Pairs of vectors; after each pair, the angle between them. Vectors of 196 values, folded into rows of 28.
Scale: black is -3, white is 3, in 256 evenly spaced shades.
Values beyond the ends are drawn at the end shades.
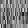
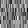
partly aligned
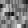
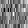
partly opposed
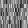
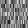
orthogonal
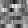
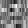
nearly parallel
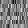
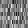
nearly parallel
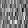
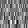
partly aligned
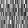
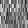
orthogonal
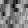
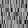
orthogonal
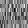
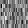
orthogonal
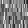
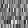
orthogonal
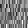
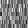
orthogonal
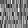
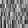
orthogonal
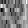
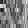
nearly parallel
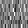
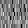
nearly opposite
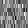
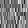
partly opposed
